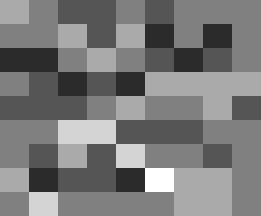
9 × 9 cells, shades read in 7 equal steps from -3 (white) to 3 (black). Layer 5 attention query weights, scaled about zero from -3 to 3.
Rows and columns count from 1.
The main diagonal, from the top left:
-1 0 0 1 -1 1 0 -1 0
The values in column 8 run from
-1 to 2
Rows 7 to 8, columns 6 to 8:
0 0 1 / -3 -1 -1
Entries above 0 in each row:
3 3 5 4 4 3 3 4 0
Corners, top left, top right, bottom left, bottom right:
-1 0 0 0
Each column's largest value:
2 2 2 1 2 2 2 2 1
